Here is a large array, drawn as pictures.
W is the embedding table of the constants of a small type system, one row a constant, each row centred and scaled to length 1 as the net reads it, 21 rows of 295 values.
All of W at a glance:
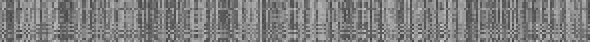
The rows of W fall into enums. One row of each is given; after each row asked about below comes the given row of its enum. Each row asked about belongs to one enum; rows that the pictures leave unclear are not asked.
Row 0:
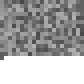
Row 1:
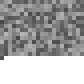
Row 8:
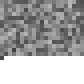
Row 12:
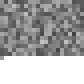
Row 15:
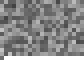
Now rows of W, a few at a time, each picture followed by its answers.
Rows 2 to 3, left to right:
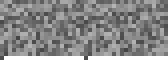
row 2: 1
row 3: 1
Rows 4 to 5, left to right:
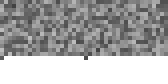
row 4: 15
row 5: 8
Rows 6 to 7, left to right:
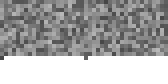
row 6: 8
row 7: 0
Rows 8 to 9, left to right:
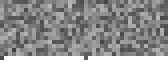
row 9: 0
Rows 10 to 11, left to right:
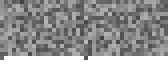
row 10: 0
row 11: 1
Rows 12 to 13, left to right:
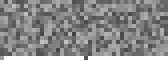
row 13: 1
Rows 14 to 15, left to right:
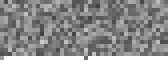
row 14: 12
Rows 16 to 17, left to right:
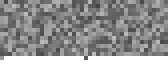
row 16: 12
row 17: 15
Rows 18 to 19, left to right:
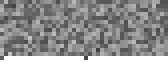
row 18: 15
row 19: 8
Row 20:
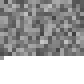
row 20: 12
